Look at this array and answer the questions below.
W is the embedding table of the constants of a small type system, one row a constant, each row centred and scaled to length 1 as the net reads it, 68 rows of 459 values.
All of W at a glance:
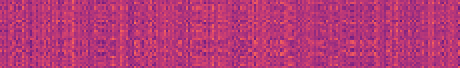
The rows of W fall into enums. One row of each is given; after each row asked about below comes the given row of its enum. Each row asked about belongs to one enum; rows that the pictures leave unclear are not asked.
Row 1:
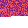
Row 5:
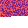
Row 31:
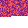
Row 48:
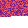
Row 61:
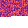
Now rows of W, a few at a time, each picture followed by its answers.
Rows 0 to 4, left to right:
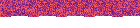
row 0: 5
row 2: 1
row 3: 1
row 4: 48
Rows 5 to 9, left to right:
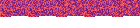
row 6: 5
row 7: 31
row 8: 5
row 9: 31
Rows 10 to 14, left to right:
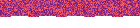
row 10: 48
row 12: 1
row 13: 48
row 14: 31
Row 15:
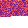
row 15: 48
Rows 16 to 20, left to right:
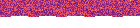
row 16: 48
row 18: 1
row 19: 5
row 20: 48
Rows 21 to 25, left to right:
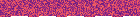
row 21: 48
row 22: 1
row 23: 1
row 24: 31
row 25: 5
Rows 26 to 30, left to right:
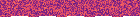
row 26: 48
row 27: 5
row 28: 1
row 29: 5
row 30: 31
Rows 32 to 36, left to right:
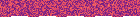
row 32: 31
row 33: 48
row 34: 48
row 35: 31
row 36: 5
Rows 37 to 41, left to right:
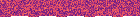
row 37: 48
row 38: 5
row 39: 5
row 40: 61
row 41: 1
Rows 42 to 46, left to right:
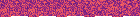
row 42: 1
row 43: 1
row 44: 1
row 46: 31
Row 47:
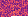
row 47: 61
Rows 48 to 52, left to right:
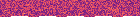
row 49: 5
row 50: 48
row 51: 48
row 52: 1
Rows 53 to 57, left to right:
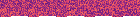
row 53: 1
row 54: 1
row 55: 61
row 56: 5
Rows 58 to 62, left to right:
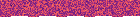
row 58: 48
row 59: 31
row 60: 5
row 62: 48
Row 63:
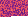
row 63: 5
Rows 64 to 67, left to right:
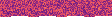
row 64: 5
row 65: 5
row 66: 1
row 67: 48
